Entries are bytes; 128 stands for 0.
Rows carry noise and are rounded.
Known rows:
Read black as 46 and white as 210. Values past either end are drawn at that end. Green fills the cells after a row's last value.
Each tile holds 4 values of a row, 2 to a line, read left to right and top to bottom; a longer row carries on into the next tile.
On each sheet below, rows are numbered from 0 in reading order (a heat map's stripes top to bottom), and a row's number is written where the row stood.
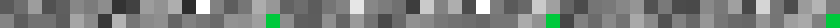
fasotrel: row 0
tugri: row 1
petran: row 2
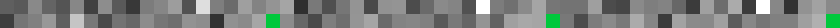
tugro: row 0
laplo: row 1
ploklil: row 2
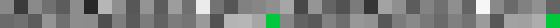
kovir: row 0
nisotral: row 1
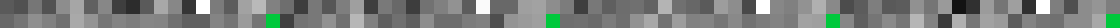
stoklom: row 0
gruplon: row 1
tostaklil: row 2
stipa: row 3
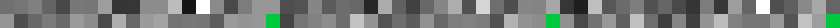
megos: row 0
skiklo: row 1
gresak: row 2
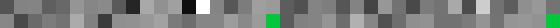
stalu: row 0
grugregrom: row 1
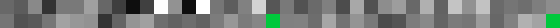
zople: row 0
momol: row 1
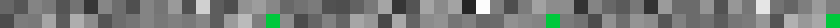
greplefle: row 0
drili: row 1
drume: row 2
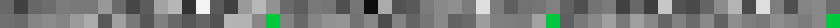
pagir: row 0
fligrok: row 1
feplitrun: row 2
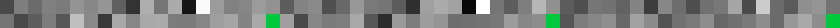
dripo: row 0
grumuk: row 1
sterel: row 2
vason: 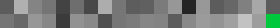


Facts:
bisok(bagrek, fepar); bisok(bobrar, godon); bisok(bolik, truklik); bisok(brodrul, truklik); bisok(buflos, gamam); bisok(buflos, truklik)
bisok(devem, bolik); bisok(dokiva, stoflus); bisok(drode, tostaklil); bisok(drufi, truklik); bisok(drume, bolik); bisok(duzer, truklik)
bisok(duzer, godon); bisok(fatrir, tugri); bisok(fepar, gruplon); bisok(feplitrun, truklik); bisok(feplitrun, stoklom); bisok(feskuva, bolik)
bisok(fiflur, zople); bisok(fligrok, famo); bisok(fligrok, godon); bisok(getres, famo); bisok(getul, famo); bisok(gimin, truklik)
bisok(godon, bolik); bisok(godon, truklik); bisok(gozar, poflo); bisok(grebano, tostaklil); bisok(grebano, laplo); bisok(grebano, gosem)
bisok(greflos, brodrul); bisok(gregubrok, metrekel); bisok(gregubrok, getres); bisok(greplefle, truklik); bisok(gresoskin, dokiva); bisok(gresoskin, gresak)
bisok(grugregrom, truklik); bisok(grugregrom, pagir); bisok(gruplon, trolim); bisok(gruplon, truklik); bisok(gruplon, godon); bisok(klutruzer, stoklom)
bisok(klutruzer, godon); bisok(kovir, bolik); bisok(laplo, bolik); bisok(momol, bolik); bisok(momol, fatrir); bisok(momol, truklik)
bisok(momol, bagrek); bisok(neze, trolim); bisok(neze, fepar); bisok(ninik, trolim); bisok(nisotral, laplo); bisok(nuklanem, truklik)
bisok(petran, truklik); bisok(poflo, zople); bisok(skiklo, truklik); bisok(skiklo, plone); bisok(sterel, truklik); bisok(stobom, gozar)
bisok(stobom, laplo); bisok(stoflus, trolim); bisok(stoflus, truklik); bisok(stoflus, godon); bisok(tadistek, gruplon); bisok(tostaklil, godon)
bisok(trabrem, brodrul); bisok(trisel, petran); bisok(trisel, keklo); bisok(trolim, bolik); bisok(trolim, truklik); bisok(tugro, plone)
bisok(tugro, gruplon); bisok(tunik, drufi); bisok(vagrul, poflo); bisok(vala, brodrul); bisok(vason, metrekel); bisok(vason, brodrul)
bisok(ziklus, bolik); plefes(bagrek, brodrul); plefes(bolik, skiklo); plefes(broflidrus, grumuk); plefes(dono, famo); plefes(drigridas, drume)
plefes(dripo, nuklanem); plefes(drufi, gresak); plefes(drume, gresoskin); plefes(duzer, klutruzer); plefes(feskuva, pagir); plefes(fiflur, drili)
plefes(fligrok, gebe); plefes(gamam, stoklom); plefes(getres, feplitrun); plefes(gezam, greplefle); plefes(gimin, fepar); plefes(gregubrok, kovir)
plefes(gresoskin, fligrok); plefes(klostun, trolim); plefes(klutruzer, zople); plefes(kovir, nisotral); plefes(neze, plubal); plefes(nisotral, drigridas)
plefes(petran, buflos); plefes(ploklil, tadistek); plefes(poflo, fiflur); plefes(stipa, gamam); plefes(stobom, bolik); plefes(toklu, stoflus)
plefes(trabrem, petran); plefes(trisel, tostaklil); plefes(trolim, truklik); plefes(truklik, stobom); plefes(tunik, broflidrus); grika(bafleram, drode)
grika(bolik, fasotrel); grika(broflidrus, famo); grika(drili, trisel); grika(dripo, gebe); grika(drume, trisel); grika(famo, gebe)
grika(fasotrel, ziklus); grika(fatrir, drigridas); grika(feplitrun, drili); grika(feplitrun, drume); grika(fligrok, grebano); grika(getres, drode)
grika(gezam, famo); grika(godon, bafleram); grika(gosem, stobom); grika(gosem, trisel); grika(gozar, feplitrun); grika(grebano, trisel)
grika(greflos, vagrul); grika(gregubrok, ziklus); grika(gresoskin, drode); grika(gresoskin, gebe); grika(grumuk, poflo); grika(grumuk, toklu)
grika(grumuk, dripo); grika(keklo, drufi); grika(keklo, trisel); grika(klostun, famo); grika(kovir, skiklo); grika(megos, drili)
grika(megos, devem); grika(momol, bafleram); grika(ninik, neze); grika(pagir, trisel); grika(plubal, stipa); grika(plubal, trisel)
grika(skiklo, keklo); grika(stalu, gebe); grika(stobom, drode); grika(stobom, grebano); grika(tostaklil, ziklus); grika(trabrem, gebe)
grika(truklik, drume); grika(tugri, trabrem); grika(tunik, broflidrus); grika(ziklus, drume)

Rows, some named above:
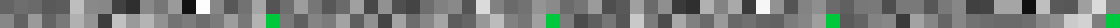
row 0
toklu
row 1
getres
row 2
drigridas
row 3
brodrul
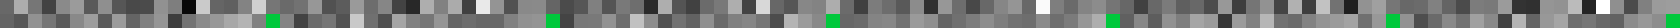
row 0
metrekel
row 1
drigridas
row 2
skiklo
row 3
bobrar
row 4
trisel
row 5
megos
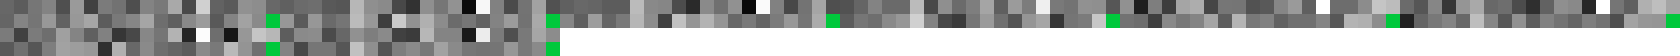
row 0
gimin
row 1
toklu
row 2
toklu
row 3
neze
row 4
bolik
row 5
plone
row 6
keklo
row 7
gebe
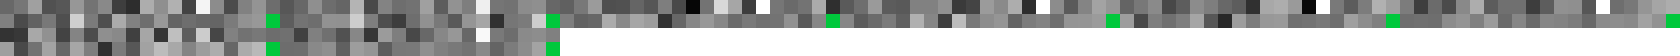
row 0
drigridas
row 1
neze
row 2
vagrul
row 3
fasotrel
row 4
grumuk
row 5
godon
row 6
gresoskin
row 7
bobrar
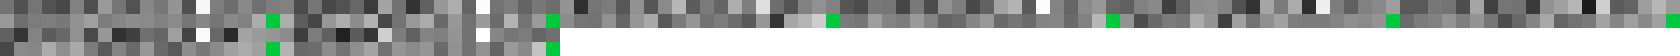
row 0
drode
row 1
stobom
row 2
feskuva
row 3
klutruzer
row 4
bafleram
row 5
tunik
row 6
drufi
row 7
grebano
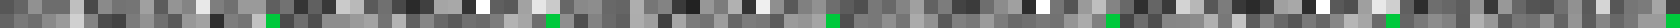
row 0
neze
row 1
truklik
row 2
dono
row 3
gamam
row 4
truklik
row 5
stoflus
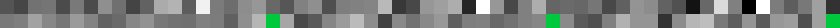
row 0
klutruzer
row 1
plubal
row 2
poflo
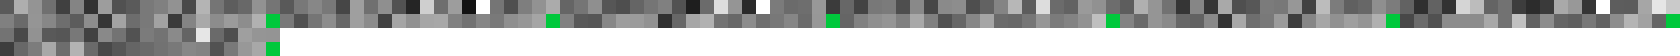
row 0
gregubrok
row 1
gezam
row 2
fiflur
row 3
duzer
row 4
gregubrok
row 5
truklik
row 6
tadistek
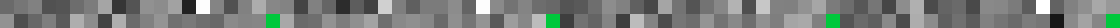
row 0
drili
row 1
grebano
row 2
nuklanem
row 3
fepar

